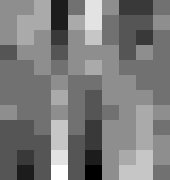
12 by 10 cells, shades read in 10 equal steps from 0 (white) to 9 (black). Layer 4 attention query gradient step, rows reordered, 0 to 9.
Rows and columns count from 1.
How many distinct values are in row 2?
6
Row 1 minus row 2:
0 1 0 0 2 0 -1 1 1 1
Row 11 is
6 7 6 1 6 8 4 3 2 4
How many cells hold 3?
11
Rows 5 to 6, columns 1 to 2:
5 5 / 5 5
